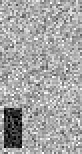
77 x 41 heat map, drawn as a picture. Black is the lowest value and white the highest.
Most values sit high, with a long tail of low ones. There are no regular stripes. The bottom left is the ninth with the lowest average. An odd patch, lower than its surroundings, sits in the bottom left.
